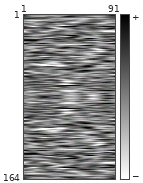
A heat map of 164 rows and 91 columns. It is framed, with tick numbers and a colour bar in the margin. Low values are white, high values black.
The values follow a bell shape. The grain runs across in streaks. There is no overall slope. The top and bottom halves mirror each other.
